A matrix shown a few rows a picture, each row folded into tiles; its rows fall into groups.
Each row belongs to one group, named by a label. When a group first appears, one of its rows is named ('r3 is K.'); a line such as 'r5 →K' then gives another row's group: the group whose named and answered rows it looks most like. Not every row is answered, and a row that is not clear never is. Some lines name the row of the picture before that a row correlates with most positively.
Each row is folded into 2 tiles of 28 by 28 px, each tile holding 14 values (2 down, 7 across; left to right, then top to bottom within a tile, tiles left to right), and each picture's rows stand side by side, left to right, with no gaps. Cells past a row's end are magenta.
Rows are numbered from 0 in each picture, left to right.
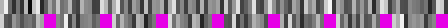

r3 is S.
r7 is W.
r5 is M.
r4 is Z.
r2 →S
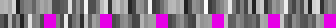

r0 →Z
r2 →Z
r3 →Z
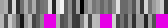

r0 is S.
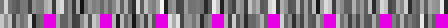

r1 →S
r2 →M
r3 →W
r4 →M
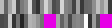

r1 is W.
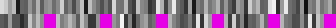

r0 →Z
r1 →S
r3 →W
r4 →M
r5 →W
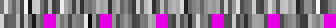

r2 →M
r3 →Z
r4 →Z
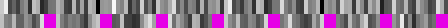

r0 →S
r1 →M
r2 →Z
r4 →S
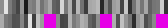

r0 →W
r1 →S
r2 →S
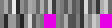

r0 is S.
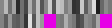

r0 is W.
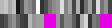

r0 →Z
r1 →S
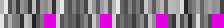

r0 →S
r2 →M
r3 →Z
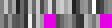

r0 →W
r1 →Z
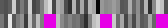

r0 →W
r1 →M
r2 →M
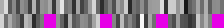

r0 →S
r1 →S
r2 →W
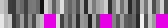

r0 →W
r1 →M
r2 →W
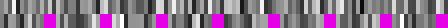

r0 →S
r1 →M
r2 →W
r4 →Z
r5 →M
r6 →S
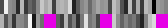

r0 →W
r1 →Z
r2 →M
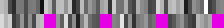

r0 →W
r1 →Z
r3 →Z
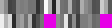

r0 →W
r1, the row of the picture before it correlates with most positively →2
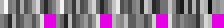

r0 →S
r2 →S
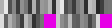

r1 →S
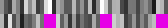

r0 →M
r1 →M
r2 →W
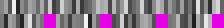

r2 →Z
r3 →W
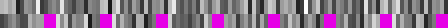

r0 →Z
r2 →S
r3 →M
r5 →Z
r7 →S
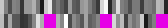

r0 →M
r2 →W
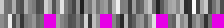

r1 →W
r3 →Z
